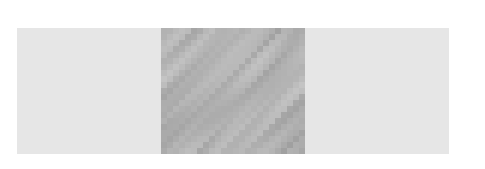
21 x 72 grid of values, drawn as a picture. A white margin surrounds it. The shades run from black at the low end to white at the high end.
It is made of 1 by 3 panels. Panel 1,1: very high, flat. Panel 1,2: high, slanting up to the right, faint in contrast. Panel 1,3: very high, flat.
